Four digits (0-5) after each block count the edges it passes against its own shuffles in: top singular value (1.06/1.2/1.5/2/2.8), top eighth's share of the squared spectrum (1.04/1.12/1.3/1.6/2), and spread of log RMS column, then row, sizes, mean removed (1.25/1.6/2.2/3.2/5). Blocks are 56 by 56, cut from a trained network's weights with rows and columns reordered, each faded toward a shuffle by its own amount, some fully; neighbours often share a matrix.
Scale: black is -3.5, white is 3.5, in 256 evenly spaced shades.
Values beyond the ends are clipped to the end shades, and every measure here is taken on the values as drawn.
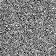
0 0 0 0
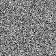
0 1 0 0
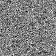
1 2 1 0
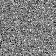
0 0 0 0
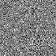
2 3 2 1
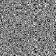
3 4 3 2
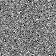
0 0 0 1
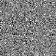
2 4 2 2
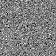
2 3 1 1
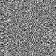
3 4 1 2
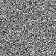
3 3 0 1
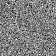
0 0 0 0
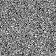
0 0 0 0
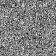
2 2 0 1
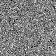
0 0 0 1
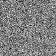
2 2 0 0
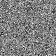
0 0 0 0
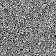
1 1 0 0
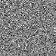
2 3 1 1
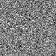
2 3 0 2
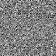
3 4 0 2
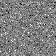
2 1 0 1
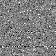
3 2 0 1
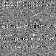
3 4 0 3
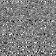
3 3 1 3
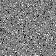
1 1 0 0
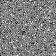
1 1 0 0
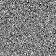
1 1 0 0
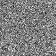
1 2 0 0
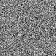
2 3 1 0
